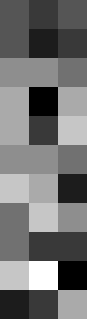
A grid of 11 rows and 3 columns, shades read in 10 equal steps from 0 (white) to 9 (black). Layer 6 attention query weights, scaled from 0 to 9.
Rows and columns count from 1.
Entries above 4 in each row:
3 3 1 1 1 1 1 1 3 1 2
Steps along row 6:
same up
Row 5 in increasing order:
2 3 7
